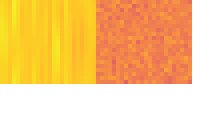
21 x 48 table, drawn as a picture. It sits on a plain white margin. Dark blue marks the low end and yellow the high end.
The table splits into one row of 2 panels. Panel 1,1: very high, streaked downward, faint in contrast. Panel 1,2: high, fine-grained, faint in contrast.
